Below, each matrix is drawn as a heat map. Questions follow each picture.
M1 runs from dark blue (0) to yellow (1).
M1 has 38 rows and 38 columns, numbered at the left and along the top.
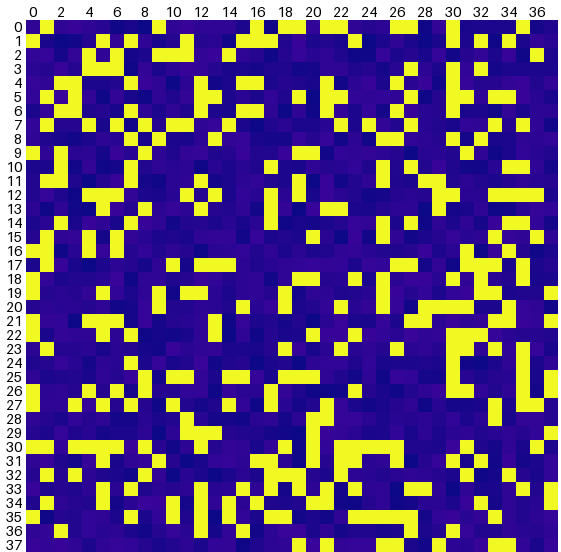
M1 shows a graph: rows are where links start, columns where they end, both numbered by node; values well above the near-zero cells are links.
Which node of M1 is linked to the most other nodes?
node 30
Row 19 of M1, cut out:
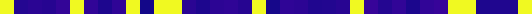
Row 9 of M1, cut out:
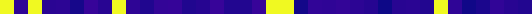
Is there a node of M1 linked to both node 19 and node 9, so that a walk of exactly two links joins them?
yes
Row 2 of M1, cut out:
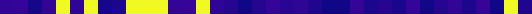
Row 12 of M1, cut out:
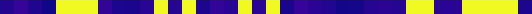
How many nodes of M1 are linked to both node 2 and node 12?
4
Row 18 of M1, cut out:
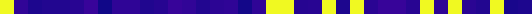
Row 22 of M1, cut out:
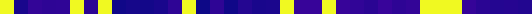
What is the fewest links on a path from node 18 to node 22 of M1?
2
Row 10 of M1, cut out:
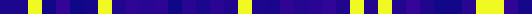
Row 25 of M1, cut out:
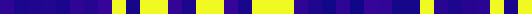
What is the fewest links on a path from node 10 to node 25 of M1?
1
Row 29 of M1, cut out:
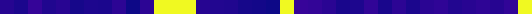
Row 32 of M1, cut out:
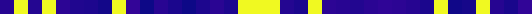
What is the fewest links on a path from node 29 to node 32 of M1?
3
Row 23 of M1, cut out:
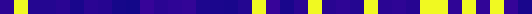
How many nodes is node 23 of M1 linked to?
8
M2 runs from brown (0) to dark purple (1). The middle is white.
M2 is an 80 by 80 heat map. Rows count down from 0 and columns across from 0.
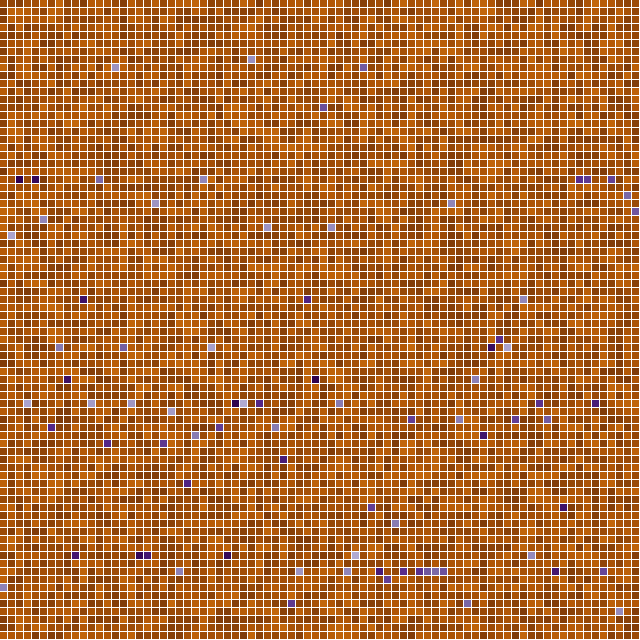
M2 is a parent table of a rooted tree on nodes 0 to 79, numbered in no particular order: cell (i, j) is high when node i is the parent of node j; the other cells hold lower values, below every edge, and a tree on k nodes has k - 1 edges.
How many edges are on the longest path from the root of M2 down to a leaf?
3
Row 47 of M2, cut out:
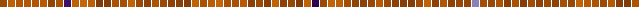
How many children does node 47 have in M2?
3
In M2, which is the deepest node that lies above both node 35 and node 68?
52
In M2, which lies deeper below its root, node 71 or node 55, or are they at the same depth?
node 55
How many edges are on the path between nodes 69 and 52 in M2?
2
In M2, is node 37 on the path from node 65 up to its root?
yes
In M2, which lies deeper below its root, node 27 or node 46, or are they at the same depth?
node 46
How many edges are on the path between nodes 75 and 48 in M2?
4
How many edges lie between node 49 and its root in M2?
3
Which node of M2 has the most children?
71
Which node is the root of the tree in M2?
71
